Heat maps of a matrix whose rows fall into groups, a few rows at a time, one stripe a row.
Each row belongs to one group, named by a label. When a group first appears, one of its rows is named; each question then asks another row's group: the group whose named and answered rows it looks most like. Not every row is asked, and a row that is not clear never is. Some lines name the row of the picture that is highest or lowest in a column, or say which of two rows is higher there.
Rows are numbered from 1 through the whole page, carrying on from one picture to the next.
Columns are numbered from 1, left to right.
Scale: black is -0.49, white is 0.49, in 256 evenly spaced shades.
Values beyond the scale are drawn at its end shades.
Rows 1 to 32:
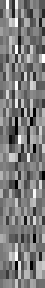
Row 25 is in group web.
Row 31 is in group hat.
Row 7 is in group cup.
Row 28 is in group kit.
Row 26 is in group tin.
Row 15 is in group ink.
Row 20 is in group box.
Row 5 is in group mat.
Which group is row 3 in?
mat
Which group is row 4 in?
box
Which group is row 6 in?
kit
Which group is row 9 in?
tin
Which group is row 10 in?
kit
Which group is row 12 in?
kit
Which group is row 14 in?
hat
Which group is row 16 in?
ink
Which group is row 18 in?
mat
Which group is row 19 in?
ink
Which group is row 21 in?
ink
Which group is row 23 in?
kit
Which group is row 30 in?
hat
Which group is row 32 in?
kit
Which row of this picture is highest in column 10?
18
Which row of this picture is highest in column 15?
7
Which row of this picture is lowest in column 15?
20
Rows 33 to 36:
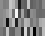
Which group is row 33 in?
mat
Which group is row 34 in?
kit
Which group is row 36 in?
tin
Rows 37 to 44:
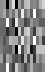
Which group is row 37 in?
cup
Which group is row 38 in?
web
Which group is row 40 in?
hat
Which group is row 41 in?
web
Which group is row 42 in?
hat
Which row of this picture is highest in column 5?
37
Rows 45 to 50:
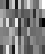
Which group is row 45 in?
cup
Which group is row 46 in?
tin
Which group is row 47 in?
box
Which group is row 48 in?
mat
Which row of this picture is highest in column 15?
45
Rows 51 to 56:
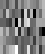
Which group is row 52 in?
tin
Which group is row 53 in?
hat
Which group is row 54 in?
box
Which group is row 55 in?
tin
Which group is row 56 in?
mat
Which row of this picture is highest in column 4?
56
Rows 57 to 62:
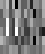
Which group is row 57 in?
hat
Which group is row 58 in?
tin
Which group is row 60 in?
box
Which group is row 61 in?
tin
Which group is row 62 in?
mat
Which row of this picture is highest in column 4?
62
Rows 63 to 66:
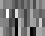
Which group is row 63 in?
tin
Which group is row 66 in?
hat
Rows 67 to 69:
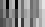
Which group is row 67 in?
cup
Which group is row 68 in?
cup
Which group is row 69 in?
hat
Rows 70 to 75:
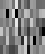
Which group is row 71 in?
cup
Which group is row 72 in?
kit
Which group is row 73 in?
box
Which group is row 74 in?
tin
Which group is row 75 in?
ink
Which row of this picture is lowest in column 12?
74
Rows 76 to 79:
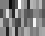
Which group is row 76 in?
ink
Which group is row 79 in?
cup
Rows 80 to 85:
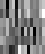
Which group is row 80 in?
cup
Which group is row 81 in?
cup
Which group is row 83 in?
tin
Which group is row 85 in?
ink
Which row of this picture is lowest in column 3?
80
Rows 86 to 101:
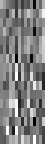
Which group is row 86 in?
tin
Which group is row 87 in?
cup
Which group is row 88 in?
tin
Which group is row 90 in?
cup
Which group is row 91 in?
cup
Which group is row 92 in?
hat
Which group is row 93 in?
kit
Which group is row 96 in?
mat
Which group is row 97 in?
mat
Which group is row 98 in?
kit
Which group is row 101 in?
web
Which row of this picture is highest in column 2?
89
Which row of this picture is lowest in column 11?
92
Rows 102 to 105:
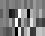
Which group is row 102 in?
web
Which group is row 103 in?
ink
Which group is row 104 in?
kit
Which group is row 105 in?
hat
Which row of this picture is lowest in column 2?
105
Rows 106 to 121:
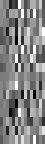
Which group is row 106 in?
ink
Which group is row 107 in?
web
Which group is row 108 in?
ink
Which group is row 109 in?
cup
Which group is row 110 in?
hat
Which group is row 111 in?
web
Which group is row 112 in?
kit
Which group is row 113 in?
hat
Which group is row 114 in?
mat
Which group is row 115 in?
mat
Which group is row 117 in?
ink
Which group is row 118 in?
ink
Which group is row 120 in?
cup
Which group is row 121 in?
web
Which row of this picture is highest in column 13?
113
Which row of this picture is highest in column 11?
112
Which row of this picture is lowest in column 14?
115
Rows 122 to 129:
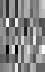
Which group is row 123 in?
cup
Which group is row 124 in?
box
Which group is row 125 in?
web
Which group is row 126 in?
web
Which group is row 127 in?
cup
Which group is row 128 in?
hat
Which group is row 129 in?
kit
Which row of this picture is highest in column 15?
127
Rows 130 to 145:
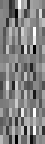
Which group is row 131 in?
ink
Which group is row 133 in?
web
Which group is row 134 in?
web
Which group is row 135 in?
tin
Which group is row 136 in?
mat
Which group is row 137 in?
hat
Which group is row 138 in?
tin
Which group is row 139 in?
box
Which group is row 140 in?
tin
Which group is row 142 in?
web
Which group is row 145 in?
hat
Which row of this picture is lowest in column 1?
139
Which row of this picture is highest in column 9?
135
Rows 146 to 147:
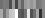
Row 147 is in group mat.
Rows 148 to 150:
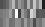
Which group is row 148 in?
web
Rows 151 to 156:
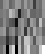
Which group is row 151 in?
tin
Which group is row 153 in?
ink
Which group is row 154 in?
web
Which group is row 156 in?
cup
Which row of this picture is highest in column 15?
156
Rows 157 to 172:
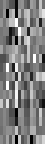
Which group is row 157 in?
ink
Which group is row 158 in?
cup
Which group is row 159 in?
mat
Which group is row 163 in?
web
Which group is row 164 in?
box
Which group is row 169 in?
ink
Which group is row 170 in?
ink
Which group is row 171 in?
kit
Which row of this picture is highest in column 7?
160
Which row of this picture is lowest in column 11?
172
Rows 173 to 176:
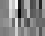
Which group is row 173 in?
mat
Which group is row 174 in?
mat
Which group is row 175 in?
kit
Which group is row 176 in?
mat
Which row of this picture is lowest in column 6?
174
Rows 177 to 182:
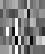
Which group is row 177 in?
mat
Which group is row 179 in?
kit
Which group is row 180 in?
box
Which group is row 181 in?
hat
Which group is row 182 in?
kit
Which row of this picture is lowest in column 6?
181
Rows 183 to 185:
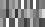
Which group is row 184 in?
cup
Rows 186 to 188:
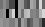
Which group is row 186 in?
ink
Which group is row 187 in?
cup
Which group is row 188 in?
box
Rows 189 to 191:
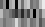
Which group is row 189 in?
cup
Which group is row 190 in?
tin
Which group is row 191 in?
mat
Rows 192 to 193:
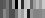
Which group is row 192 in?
hat
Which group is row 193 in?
ink
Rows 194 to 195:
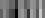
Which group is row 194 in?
ink
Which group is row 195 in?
ink
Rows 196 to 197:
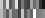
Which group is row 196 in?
box
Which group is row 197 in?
web
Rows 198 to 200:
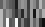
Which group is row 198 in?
ink
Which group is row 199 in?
tin
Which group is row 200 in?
box
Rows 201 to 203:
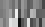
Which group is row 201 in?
box
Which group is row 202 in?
kit
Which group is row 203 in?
mat
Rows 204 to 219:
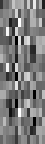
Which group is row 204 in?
web
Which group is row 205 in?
kit
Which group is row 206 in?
ink
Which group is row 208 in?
hat
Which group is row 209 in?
hat
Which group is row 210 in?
hat
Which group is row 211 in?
box
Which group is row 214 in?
tin
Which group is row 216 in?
ink
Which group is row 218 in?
hat
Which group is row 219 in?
ink
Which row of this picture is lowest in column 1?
204
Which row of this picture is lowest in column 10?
216
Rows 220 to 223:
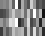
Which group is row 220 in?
kit
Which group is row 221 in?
web
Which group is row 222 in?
mat
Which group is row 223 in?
web
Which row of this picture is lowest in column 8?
222
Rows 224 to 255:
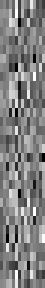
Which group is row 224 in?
kit
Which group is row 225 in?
kit
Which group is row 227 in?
kit
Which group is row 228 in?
ink
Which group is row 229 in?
tin
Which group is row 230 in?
tin
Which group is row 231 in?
ink
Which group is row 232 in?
web
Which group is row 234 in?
mat
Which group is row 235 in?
kit
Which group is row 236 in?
hat
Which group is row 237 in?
ink
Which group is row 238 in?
kit
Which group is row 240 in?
cup
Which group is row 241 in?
box
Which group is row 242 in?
cup
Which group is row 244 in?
tin
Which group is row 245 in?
mat
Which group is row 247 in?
web
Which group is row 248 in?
tin
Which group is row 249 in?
cup
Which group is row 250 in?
cup
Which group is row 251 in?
box
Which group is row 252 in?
kit
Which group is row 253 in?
ink
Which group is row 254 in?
kit
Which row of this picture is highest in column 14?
231
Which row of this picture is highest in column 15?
250
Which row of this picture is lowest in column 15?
241
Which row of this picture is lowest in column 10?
253
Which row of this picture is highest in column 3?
251
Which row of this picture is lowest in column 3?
250
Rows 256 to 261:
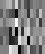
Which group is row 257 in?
ink
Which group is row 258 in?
mat
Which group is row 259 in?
hat
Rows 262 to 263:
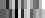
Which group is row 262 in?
cup
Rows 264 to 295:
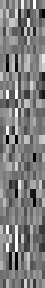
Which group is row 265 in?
box
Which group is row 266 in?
mat
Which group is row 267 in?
tin
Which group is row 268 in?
mat
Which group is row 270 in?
cup
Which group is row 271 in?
cup
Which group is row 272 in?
box
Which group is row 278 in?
box
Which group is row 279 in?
cup
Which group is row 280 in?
box
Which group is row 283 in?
tin
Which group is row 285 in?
hat
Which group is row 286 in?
tin
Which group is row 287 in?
web
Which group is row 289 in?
box
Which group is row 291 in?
box
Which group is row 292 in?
hat
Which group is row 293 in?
hat
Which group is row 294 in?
web
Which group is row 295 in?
tin
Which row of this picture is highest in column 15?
270
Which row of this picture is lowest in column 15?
265
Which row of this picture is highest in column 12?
264
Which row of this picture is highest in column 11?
273
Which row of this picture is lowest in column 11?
285
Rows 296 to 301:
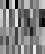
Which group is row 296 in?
cup
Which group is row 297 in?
box
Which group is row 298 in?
box
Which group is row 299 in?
hat
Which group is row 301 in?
web
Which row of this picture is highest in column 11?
297
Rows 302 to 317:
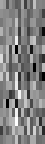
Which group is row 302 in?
web
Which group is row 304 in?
kit
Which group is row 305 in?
box
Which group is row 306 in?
kit
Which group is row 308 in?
box
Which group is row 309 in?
tin
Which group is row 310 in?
box
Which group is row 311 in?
kit
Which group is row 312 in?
ink
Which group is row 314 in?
kit
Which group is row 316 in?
web
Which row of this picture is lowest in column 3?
313
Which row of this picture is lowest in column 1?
316
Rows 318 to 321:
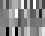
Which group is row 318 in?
web
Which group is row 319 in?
mat
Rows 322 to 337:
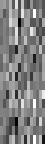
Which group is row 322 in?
kit
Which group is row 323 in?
web
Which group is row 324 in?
mat
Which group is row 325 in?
kit
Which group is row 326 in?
mat
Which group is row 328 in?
tin
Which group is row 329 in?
mat
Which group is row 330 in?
hat
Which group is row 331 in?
mat
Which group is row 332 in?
cup
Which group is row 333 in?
web
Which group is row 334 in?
web
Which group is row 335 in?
ink
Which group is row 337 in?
web
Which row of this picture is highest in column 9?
326
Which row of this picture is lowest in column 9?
337
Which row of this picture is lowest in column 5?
335
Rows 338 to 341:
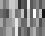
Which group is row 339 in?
web
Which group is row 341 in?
kit
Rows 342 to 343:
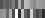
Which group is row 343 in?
kit
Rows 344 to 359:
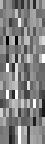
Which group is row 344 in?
tin
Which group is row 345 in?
kit
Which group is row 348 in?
cup
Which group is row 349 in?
web
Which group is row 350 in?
cup
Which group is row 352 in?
kit
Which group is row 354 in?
box
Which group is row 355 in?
web
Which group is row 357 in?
tin
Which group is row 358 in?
ink
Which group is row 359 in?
ink
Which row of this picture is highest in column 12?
355
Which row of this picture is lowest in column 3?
348
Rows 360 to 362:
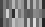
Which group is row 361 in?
box
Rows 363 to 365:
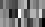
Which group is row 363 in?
ink
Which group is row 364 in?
ink
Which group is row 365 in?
box
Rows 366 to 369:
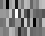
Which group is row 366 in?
cup
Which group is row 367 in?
kit
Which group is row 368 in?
tin
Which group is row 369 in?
mat
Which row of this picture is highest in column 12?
366
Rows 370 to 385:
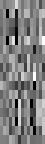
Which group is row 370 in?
mat
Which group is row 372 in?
ink
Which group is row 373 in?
ink
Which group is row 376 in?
mat
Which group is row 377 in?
web
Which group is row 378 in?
web
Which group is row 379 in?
tin
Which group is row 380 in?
mat
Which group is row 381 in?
hat
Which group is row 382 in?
hat
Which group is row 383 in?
hat
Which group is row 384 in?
tin
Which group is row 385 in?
mat
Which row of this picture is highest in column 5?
374
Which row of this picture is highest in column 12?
378
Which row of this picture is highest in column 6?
370
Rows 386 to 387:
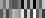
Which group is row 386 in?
tin
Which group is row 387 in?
web
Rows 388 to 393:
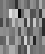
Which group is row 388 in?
ink
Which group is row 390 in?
web
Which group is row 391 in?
box
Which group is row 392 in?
tin
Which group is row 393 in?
mat
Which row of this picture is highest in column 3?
392
